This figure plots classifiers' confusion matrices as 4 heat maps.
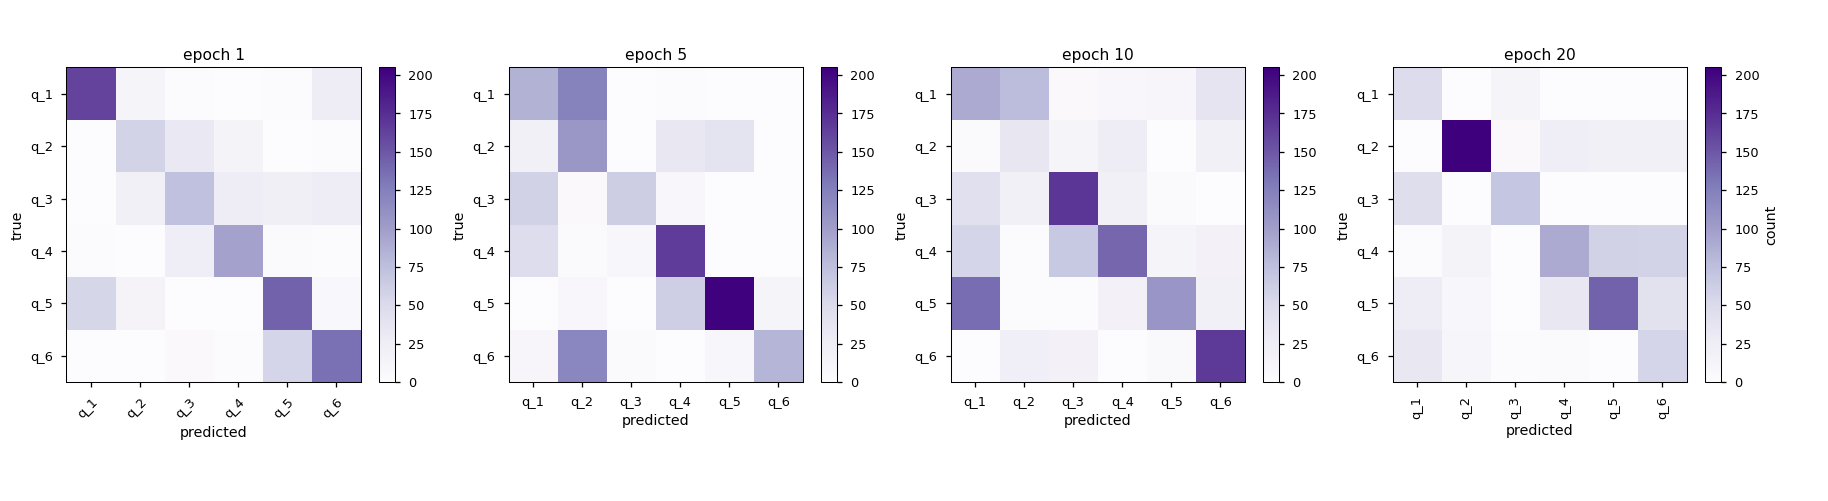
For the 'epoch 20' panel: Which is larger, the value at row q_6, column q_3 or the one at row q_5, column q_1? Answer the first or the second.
the second
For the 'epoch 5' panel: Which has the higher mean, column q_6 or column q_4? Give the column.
q_4
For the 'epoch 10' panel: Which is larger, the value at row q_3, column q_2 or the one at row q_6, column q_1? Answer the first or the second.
the first
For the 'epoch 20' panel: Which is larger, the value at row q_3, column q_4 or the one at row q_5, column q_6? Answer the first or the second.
the second
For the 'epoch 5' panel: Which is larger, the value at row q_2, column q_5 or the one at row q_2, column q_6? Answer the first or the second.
the first
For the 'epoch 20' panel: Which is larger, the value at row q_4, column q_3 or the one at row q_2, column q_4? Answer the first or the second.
the second
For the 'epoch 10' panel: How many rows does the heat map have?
6
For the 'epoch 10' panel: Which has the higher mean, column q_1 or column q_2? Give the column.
q_1
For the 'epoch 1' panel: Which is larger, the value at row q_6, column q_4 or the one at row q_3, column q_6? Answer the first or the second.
the second
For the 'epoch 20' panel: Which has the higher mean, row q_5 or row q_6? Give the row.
q_5
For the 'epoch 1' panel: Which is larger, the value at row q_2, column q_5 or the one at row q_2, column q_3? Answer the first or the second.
the second
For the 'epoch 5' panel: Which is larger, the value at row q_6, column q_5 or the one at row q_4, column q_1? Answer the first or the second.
the second
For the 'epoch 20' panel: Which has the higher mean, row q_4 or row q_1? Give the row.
q_4
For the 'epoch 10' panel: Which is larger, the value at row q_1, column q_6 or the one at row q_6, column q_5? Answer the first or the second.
the first
